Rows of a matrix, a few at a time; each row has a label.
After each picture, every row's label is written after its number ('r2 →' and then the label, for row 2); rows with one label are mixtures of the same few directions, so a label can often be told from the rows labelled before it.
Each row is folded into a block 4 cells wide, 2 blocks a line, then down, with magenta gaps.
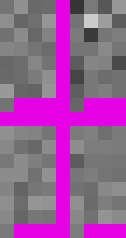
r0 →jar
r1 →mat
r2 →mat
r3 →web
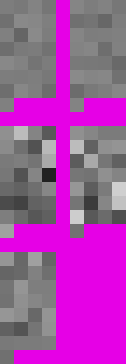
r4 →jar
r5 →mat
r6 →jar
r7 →mat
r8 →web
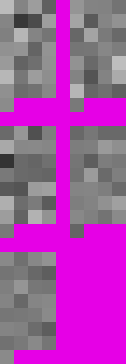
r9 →mat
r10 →mat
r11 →web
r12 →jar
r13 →jar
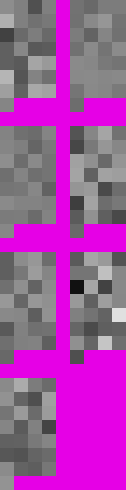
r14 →web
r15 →jar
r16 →web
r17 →web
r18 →web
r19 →web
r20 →jar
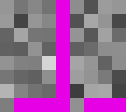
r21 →mat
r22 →jar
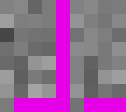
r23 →web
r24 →mat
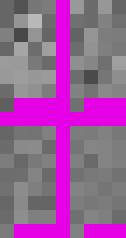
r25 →jar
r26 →web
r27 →mat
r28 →jar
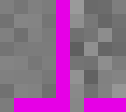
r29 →jar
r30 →web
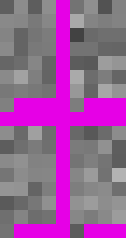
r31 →web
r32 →web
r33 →web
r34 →jar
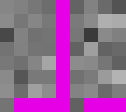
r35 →web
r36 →jar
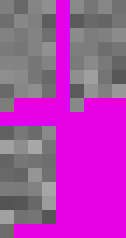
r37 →jar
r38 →mat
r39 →mat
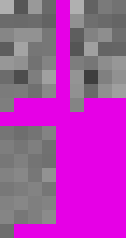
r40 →web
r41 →web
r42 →jar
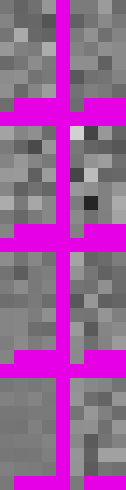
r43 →jar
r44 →web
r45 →mat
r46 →web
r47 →mat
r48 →web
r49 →mat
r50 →mat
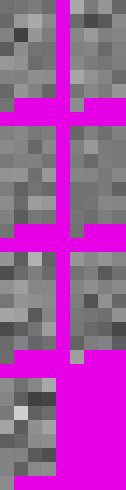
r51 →jar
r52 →mat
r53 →mat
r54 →mat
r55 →web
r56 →jar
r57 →jar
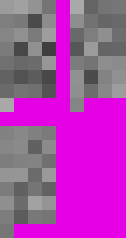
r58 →jar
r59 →web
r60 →mat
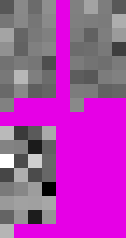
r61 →web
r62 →jar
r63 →web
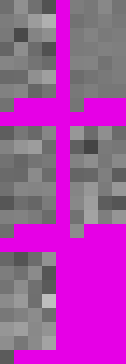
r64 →jar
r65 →web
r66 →mat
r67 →mat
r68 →jar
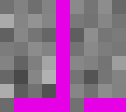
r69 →mat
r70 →web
